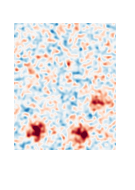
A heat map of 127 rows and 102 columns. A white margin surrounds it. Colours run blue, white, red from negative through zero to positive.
Three bumps rise from the field. The texture is blotchy. No lone cell stands out from its neighbours. The halves do not mirror each other. On average the colour sits 50% of the way up the scale.
